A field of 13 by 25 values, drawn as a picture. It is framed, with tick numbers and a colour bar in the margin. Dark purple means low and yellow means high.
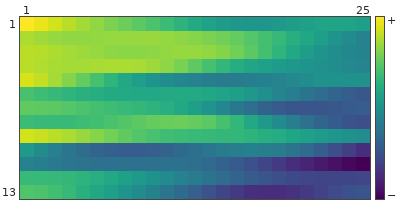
Ninth with the highest average: top left. Slope: up to the top left. Grain: streaks across. Ninth with the lowest average: bottom right.
